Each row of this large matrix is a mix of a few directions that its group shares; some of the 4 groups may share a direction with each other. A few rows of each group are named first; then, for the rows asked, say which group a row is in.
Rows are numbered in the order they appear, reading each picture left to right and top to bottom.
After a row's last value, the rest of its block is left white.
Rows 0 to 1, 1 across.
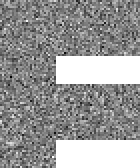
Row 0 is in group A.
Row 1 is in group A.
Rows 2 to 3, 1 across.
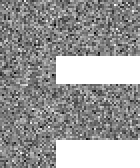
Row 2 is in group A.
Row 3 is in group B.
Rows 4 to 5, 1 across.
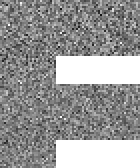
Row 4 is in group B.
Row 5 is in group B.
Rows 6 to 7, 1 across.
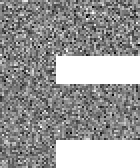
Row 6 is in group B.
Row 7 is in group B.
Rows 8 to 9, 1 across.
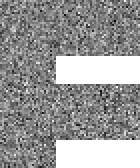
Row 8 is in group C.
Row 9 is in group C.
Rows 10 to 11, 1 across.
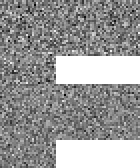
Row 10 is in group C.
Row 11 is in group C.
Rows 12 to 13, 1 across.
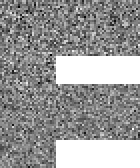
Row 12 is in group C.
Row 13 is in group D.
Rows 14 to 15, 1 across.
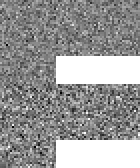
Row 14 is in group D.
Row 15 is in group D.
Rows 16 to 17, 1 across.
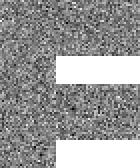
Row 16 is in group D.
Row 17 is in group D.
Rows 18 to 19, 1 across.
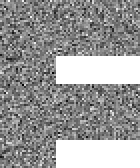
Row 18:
A
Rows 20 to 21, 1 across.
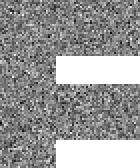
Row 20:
B
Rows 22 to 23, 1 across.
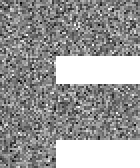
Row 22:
B
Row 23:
A
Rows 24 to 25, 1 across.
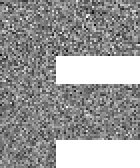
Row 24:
B
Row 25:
D
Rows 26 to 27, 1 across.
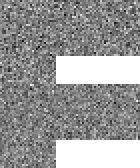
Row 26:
B
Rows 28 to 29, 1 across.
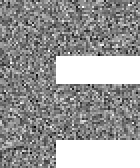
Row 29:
A
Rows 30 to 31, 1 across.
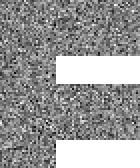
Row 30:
A
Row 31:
A
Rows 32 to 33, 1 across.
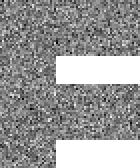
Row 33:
B
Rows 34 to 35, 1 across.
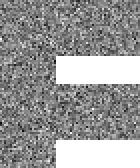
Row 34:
A
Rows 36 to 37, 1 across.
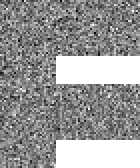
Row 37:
C
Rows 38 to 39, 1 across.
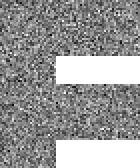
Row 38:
B
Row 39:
D
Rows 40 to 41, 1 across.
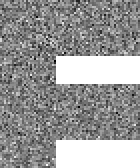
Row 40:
A
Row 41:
A
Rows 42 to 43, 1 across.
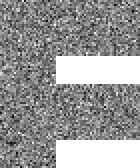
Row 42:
A
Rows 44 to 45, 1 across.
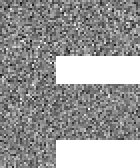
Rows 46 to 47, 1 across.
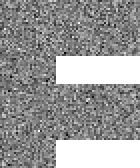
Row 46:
A
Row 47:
B
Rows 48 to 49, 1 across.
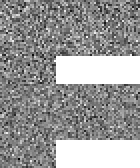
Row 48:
C
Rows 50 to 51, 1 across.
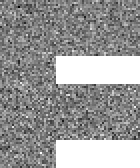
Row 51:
D
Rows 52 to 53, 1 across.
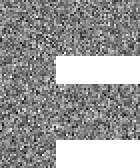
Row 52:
A
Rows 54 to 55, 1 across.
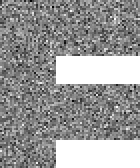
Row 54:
C
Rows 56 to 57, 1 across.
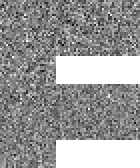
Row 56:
D
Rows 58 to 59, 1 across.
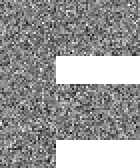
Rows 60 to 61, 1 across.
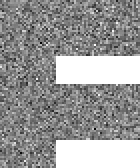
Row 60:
B
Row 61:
B
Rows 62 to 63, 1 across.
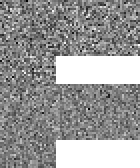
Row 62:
B
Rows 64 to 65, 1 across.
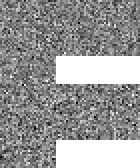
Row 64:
A
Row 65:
A
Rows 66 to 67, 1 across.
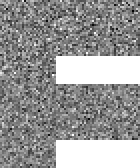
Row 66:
A
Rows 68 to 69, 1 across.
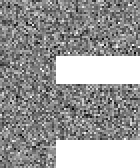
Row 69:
D
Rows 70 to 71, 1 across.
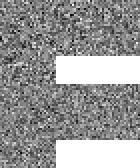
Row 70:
A
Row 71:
B
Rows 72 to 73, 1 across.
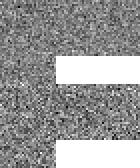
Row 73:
D
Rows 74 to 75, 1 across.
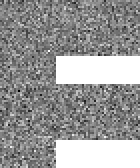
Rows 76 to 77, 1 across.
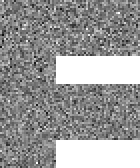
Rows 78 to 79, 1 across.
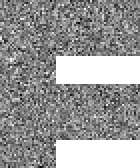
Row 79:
C
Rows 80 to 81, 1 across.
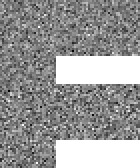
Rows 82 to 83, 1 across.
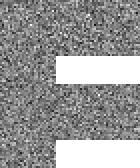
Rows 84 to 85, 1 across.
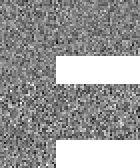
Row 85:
C
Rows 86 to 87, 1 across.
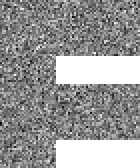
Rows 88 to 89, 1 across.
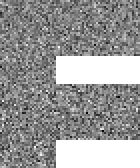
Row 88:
B
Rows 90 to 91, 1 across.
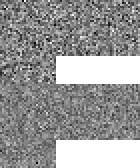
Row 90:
A
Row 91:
B
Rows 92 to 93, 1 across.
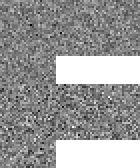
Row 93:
D
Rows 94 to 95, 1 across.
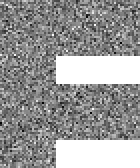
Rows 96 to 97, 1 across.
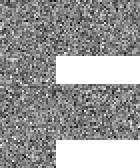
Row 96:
A
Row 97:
B
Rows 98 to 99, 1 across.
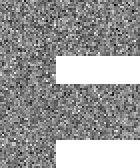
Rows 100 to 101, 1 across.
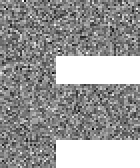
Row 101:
B
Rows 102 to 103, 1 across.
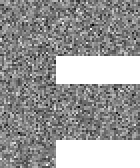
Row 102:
A
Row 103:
A
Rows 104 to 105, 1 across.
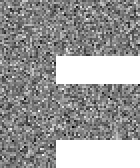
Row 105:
D
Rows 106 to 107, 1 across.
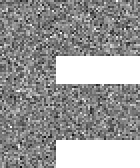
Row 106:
B
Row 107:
C
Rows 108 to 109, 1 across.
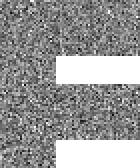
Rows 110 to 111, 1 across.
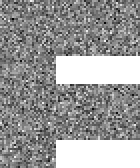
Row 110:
C
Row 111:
A
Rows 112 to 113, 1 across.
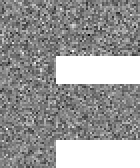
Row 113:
D
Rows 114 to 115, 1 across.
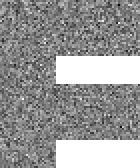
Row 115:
B
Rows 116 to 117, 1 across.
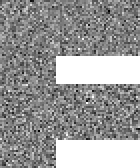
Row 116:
C
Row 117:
B
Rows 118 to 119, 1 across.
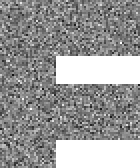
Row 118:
B
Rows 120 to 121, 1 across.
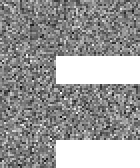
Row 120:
B
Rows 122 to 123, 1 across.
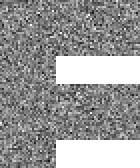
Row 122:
B
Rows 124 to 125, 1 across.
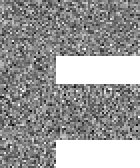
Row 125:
C
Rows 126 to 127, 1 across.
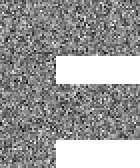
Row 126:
C
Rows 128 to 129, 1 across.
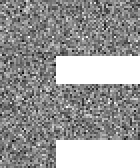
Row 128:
C
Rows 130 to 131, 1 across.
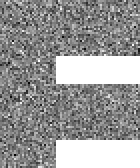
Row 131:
C
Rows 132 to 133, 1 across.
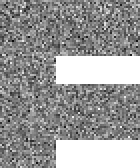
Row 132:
C
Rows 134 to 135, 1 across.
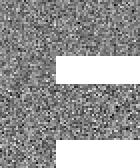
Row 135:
B
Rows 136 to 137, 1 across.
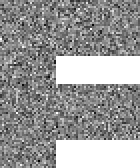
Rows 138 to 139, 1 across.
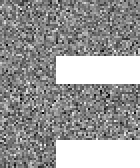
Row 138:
D
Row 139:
C
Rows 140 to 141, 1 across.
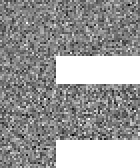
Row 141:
D
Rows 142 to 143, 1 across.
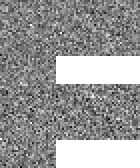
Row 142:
B
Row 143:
B
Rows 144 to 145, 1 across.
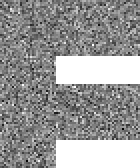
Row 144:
B
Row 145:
D
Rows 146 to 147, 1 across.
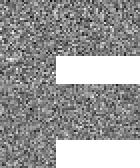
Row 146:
A
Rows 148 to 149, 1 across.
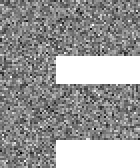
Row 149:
B
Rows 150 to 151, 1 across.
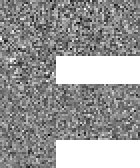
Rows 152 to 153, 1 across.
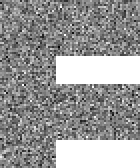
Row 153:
A
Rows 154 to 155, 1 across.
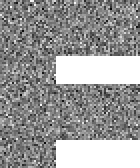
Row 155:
C
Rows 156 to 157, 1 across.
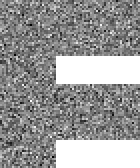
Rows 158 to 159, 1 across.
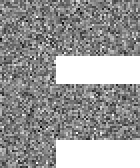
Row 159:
B
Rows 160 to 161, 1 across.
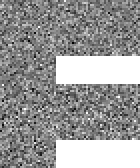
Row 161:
D
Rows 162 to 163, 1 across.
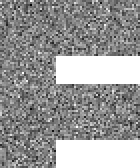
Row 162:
C
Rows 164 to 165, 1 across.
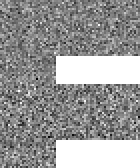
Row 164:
B
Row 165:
C
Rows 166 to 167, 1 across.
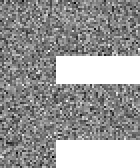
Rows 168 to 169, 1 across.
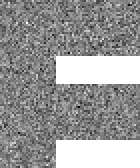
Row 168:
D
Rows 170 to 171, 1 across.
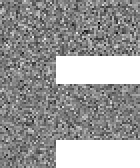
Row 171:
D
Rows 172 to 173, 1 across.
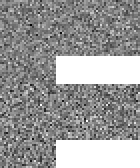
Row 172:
B
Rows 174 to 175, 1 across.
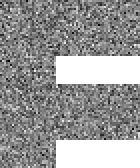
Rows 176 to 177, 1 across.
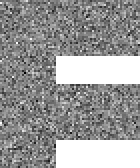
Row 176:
B
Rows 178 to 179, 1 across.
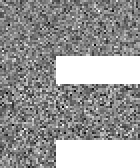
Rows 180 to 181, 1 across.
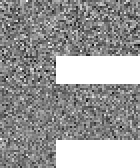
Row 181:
B
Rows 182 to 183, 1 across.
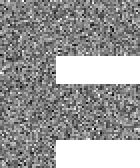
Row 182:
A
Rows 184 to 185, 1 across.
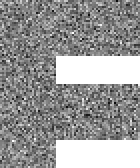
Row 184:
B
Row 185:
D
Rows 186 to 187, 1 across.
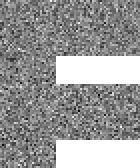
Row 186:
A
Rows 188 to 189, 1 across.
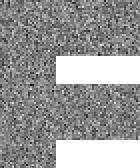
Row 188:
D
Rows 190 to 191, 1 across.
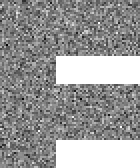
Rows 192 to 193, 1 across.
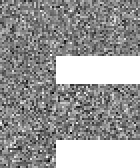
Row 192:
C
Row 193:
A
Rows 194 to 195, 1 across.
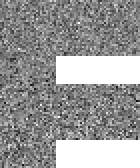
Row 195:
C
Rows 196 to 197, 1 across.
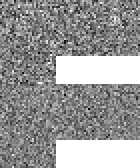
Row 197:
C
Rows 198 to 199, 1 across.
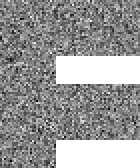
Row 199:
A
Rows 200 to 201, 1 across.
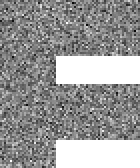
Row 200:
D
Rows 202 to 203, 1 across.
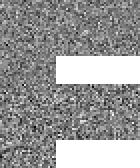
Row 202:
D
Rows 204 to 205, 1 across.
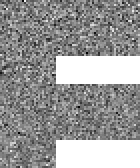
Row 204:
A
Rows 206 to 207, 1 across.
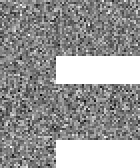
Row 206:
C
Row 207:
C
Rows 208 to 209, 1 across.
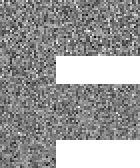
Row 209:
A
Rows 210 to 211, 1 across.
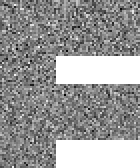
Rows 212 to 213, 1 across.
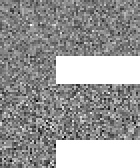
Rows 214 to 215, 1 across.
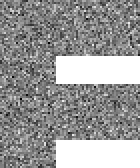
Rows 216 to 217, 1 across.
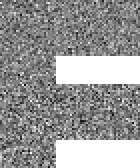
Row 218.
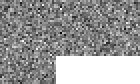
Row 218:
B
